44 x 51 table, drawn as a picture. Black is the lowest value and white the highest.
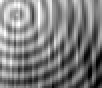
Slope: up to the top left. Rings: centred on the top left. Ninth with the lowest average: bottom right.
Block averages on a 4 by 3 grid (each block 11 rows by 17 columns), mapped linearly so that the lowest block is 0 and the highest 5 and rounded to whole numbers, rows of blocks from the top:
543 | 442 | 421 | 210
